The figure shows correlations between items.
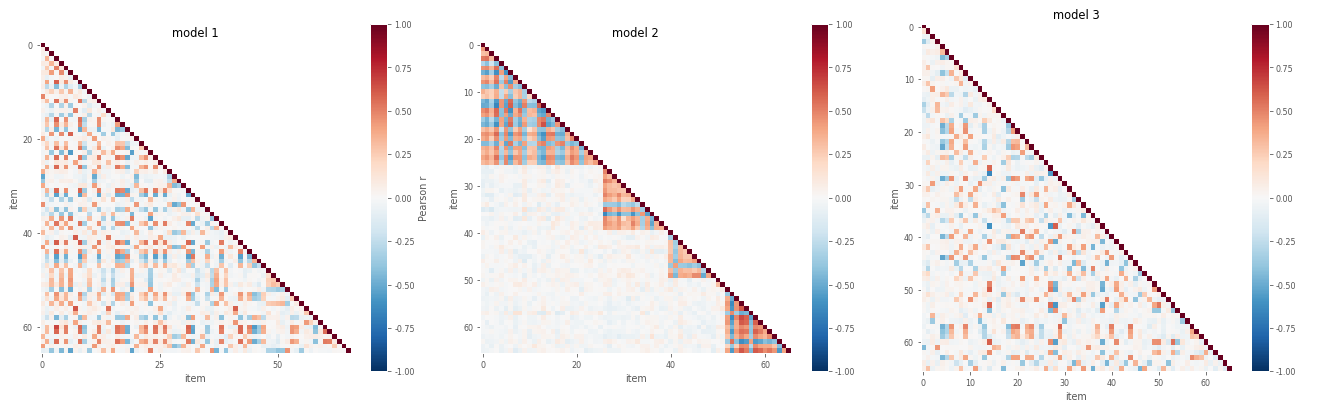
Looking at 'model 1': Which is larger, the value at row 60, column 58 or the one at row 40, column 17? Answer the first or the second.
the second
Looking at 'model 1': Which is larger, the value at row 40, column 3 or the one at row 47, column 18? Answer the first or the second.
the first
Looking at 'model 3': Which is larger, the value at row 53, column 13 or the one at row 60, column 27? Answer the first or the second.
the second
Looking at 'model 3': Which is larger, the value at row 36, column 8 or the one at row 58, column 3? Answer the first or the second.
the second
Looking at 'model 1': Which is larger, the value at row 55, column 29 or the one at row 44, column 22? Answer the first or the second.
the second
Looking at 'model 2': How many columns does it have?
66
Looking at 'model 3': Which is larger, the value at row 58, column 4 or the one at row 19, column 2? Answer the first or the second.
the second
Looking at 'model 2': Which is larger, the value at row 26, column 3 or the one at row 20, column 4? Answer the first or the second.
the first
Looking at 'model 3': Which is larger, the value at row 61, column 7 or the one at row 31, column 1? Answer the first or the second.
the second
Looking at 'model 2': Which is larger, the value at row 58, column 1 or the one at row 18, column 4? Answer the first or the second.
the first
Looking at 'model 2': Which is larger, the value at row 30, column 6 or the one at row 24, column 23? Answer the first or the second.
the second
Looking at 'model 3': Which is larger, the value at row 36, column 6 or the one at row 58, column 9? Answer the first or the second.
the second
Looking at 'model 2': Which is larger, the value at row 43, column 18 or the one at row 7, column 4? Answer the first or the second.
the first
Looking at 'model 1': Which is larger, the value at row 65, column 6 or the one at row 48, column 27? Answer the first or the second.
the second
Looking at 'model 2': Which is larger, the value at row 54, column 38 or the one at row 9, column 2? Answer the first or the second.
the first
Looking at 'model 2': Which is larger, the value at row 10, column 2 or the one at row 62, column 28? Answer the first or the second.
the first
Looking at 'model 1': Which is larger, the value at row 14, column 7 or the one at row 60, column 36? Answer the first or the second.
the first
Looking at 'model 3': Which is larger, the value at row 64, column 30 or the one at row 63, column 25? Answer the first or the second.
the first
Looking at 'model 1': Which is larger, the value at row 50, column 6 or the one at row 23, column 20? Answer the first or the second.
the first
